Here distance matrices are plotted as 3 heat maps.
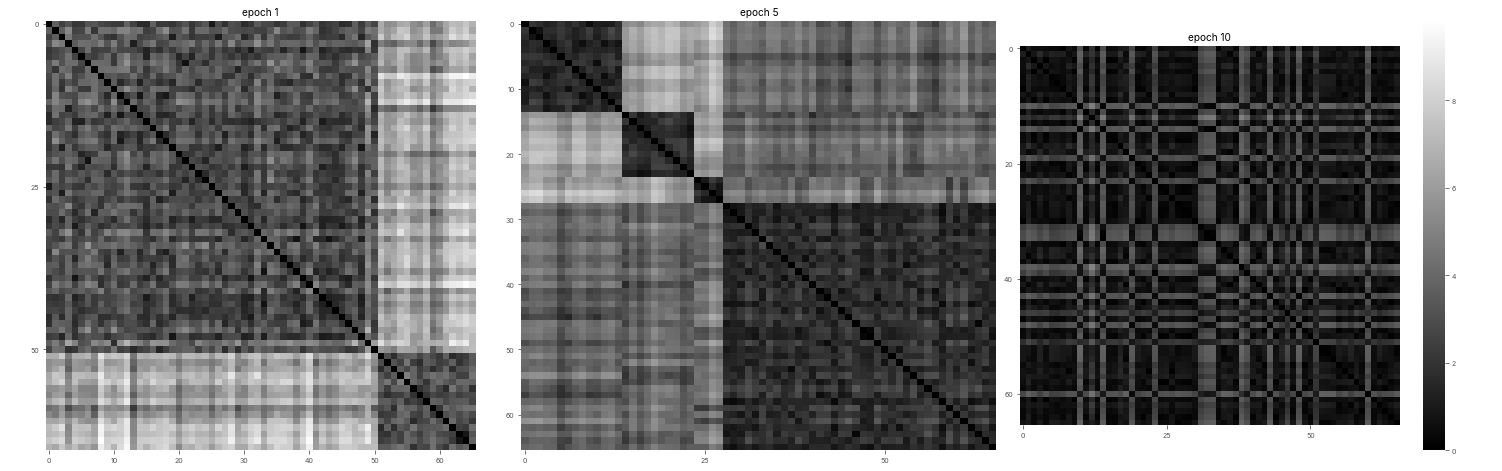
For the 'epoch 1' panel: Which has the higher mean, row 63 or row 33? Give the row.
63
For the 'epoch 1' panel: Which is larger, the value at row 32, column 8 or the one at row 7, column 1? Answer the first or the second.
the first
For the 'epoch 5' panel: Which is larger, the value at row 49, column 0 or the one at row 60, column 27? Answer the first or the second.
the second
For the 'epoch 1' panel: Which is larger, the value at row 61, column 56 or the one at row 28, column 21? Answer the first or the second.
the second
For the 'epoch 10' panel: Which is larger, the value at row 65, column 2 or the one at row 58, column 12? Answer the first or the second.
the second
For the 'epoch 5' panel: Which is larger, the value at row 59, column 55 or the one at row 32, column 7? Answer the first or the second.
the second
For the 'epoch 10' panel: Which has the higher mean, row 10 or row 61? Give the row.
10
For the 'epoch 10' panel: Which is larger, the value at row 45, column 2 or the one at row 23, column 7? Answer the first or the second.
the second
